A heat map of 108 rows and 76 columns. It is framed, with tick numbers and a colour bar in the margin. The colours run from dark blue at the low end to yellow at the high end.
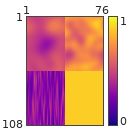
It is made of 2 by 2 panels. Panel 1,1: middling, smooth. Panel 1,2: high, smooth. Panel 2,1: low, streaked downward. Panel 2,2: very high, flat.
